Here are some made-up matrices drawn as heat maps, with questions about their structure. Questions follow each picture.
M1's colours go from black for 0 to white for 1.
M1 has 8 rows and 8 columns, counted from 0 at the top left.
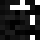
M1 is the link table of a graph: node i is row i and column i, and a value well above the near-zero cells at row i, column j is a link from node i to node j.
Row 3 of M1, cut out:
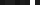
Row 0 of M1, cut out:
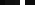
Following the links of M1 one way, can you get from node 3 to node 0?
no
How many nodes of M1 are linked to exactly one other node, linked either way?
2
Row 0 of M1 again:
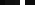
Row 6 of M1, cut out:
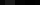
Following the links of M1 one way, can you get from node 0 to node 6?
yes
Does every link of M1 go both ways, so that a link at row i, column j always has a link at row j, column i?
no
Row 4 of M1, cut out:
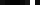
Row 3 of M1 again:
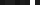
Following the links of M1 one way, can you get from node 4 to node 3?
no
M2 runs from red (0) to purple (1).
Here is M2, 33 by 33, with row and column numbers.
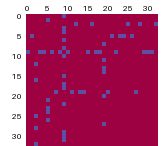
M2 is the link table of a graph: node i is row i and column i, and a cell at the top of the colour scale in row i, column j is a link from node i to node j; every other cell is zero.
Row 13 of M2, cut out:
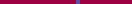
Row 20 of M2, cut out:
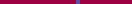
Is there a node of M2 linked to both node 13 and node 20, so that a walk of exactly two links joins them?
yes
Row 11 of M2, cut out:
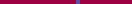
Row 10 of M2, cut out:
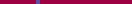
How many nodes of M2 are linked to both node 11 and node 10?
0
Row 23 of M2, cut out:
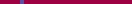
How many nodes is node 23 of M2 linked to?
1
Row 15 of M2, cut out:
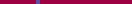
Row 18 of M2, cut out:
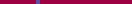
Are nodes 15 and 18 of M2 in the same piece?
yes
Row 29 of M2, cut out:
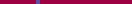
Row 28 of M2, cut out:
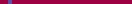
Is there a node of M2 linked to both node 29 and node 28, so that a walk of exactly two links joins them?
no
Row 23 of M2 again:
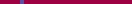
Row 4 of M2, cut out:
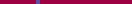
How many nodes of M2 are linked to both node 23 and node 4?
0
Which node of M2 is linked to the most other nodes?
node 9
